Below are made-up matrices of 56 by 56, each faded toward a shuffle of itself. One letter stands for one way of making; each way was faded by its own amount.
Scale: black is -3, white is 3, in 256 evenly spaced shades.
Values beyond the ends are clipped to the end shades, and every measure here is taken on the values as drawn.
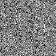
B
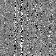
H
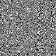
B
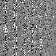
H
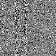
B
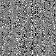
H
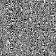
B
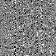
B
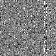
B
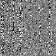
H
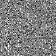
B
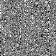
B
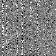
H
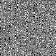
B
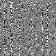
H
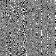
H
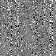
H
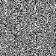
B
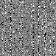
H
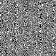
B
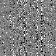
H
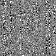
B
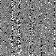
H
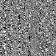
B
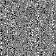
B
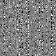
H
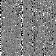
H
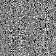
B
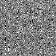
B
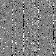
H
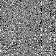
B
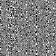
H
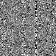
B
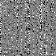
H
